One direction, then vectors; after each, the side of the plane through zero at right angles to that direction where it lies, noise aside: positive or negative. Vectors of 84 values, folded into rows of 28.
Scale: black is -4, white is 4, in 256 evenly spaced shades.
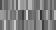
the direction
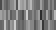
positive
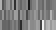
negative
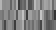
negative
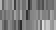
negative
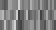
positive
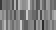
positive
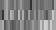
negative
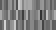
positive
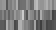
negative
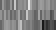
positive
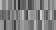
negative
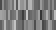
positive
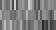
positive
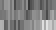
negative
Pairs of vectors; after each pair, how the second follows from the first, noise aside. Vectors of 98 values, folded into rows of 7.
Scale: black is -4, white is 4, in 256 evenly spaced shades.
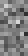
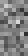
copied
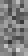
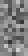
copied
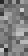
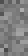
shrunk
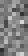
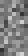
copied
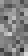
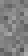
shrunk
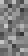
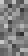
copied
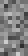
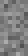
shrunk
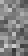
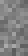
shrunk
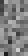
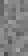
shrunk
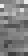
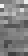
copied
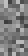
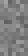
shrunk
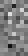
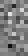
copied
